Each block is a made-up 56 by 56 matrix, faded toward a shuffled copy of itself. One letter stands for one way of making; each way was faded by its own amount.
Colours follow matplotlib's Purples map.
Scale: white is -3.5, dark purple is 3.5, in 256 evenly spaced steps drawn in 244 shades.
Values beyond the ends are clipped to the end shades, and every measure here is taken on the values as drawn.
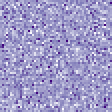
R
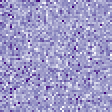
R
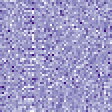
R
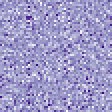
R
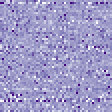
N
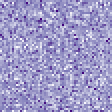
R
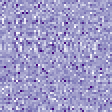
N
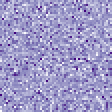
N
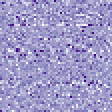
N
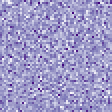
R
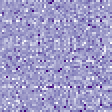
N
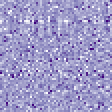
N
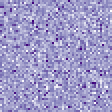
R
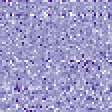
N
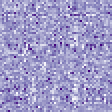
N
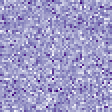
R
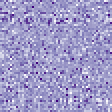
N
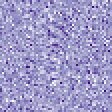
R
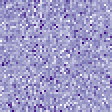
R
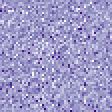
R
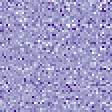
N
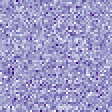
R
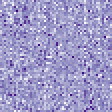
R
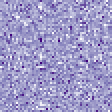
R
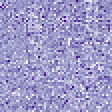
R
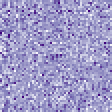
R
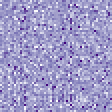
R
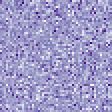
R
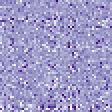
N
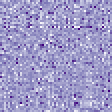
N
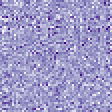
N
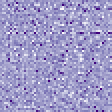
N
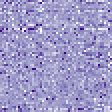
N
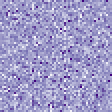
R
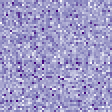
R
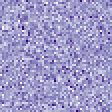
R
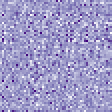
N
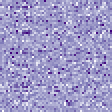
N
